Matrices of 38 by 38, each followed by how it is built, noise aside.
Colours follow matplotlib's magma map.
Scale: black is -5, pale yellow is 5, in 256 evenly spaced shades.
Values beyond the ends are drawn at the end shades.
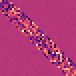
banded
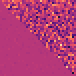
upper triangular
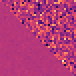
upper triangular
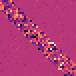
banded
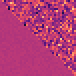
upper triangular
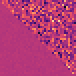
upper triangular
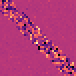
banded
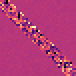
banded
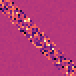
banded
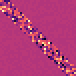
banded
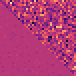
upper triangular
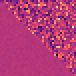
upper triangular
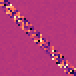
banded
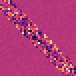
banded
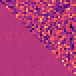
upper triangular
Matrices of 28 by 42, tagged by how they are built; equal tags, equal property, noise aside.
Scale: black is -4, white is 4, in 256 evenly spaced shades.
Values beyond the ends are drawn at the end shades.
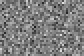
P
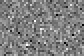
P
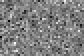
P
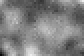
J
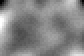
J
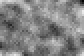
J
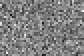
P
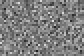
P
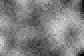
J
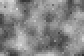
J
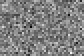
P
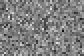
P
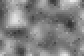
J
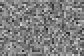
P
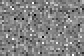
P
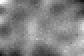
J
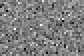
P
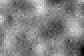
J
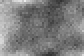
J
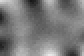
J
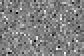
P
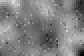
J
